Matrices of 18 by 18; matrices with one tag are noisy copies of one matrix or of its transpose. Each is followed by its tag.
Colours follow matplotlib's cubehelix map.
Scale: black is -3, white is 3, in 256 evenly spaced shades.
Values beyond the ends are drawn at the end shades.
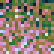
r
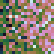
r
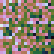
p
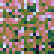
p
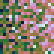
r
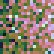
r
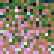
r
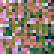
p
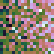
r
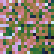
p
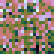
p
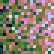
r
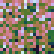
p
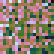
p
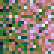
r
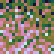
r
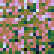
p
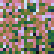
p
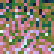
r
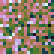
p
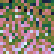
r
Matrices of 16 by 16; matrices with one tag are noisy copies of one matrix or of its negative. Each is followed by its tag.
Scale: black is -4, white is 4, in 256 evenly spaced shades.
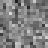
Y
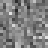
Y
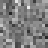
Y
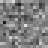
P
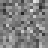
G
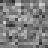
P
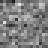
P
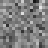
G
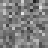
G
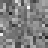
Y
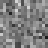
Y
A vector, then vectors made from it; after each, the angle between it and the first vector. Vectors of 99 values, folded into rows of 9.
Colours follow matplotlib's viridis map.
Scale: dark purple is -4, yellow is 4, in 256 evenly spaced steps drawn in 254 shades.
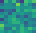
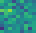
partly opposed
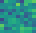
nearly parallel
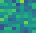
nearly opposite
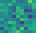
orthogonal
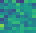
nearly parallel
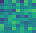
nearly parallel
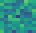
partly aligned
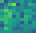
partly opposed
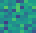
partly aligned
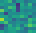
partly opposed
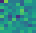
partly aligned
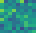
nearly opposite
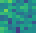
orthogonal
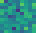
partly opposed
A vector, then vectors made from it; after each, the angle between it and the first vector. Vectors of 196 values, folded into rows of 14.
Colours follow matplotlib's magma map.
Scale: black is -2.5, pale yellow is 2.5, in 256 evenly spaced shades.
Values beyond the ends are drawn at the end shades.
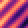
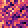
partly aligned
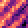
nearly parallel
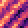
nearly parallel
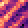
nearly parallel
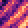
nearly opposite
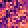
partly opposed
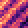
nearly parallel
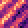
nearly parallel
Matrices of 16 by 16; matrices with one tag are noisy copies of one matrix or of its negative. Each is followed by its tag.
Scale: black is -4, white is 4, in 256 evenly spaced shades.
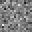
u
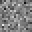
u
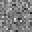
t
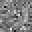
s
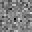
t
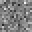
u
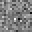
t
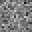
u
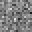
t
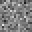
u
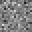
u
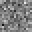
u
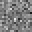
t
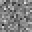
u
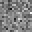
t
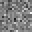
t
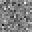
u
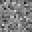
u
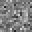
s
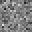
u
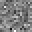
s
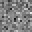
t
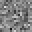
s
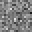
t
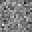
u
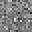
t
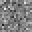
u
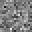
s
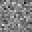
u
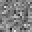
s
